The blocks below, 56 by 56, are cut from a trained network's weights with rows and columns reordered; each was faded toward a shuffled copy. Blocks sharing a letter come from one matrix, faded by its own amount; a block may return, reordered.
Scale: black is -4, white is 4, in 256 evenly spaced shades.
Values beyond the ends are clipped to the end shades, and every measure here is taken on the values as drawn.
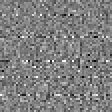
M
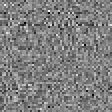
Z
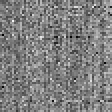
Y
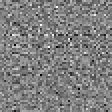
Z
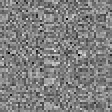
M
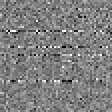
M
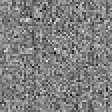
Y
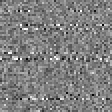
M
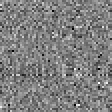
Z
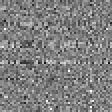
Z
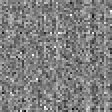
Y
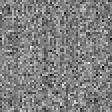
Y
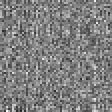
Y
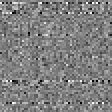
M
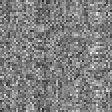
Y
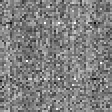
Y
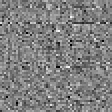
Z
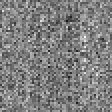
Y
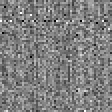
Y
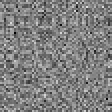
M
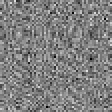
M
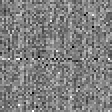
Y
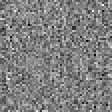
Y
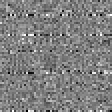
M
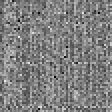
Y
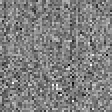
Y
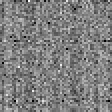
Y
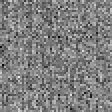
Y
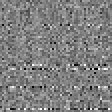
M
